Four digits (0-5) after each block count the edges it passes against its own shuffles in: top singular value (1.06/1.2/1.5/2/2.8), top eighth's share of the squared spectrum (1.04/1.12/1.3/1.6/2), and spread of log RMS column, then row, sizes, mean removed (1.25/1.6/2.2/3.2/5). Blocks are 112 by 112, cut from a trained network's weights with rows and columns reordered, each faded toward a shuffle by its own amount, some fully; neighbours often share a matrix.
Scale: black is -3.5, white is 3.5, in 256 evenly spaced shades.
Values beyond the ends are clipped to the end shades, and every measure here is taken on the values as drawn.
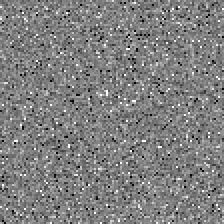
1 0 0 0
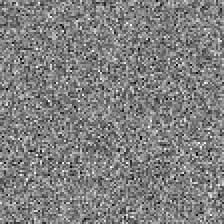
3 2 0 1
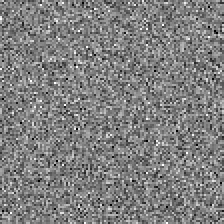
3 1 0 0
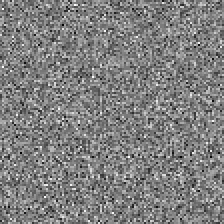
3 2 1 1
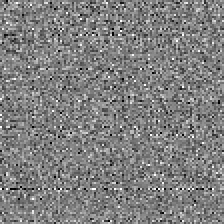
4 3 1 3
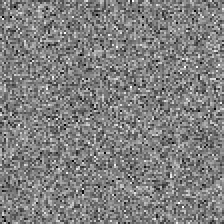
1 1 0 0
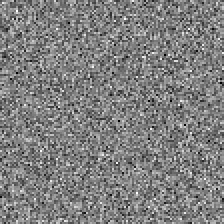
0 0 0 0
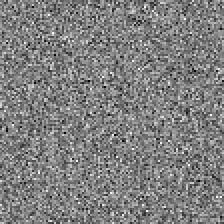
0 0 0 0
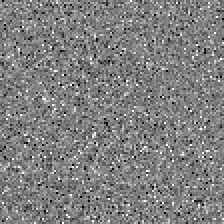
2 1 0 0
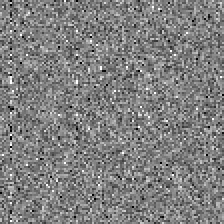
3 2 1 0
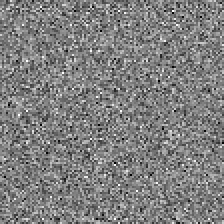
4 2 1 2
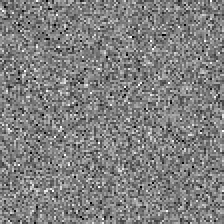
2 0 0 0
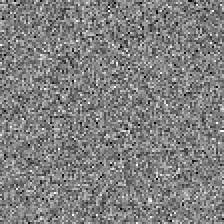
0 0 0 0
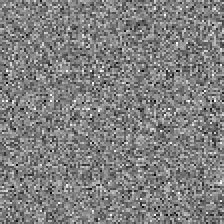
3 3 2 2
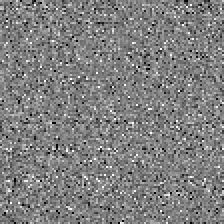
3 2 0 2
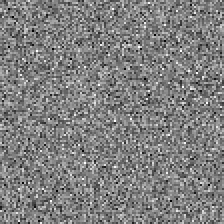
0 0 0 0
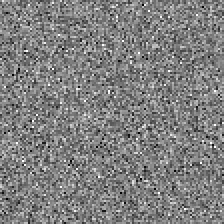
0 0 0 0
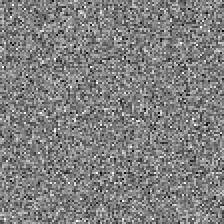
2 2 0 1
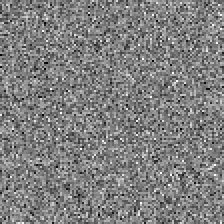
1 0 0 0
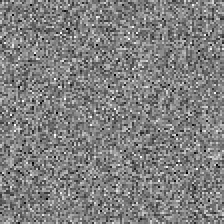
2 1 0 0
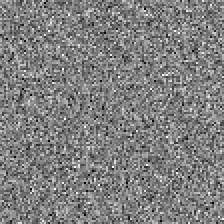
2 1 0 0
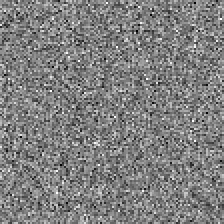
2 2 0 1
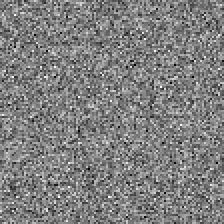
2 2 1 1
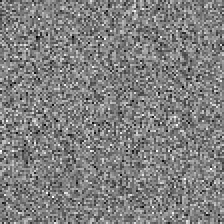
2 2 0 1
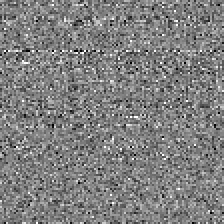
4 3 1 3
